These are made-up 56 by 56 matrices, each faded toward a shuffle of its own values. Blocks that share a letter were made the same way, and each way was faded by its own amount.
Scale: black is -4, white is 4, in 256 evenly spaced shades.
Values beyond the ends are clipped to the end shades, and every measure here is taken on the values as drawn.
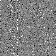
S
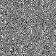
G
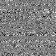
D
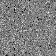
S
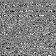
D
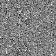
G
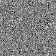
S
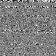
D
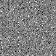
S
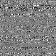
D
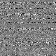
D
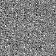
G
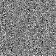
G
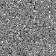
S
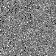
S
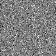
S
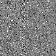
S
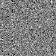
G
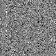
G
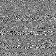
D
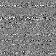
D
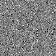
S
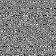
D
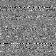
D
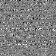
D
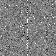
S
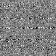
D
